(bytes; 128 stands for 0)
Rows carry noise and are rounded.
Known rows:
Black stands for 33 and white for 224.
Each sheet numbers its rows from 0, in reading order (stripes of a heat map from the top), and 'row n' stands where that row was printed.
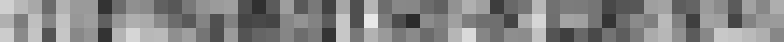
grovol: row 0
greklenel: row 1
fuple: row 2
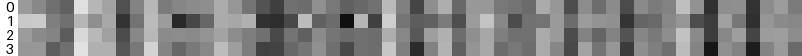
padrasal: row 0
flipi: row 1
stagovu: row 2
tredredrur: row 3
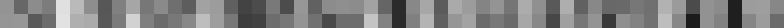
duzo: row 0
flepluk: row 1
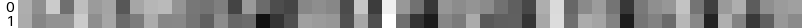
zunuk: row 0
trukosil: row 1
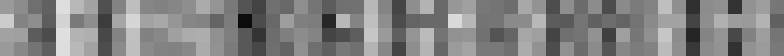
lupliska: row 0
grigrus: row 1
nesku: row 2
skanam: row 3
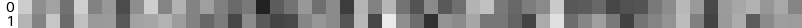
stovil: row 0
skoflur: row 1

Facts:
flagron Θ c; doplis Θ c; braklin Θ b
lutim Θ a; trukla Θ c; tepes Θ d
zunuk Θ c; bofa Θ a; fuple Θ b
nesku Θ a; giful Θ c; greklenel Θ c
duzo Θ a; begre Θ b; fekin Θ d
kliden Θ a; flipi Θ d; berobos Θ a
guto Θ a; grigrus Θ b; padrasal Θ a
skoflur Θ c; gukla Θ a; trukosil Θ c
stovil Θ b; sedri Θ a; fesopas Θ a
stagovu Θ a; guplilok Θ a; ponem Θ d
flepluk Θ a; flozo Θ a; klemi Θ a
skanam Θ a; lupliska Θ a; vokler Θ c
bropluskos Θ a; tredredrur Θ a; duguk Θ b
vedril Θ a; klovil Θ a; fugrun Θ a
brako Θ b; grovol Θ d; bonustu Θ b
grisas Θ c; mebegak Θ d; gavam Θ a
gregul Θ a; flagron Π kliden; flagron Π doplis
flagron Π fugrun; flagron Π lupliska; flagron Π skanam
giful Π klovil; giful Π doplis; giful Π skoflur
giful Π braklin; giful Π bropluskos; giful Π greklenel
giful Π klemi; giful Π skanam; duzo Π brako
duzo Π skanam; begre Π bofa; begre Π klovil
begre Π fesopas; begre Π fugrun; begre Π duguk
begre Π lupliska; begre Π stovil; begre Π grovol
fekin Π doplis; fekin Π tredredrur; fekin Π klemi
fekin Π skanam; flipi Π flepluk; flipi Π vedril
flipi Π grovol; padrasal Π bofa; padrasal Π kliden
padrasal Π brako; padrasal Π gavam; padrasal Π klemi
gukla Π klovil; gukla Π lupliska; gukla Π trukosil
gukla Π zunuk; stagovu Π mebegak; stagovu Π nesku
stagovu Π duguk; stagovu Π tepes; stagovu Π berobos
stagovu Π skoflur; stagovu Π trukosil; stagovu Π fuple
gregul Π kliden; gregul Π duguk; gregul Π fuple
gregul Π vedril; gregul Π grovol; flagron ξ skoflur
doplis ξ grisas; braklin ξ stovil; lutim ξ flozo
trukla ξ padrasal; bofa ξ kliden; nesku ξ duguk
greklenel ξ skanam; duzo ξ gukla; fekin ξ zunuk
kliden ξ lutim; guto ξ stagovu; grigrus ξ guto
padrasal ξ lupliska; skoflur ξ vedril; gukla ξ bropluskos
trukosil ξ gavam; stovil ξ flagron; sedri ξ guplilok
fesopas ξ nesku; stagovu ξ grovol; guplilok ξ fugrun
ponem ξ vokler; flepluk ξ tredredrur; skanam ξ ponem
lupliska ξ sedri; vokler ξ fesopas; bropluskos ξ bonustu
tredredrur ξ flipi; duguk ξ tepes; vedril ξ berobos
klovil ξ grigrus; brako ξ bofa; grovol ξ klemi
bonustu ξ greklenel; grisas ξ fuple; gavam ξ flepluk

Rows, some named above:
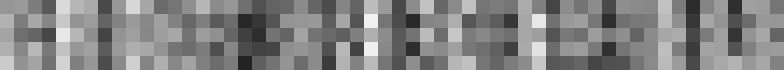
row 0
fugrun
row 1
trukla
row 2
klovil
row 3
giful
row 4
stovil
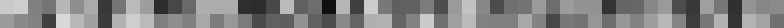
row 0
flipi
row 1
berobos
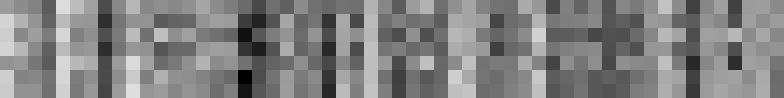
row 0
stagovu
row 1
mebegak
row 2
braklin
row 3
ponem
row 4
fugrun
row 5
brako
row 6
begre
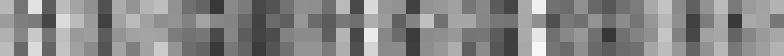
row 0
grisas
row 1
vedril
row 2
flagron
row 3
doplis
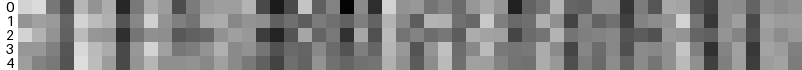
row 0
tepes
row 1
klemi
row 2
mebegak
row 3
flozo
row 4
guto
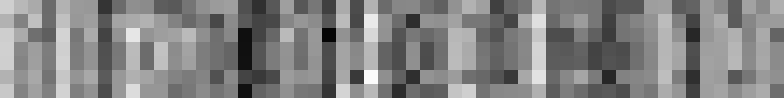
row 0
grovol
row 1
skoflur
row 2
duguk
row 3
braklin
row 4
braklin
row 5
vokler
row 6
bonustu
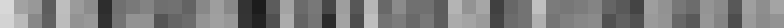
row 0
fekin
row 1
ponem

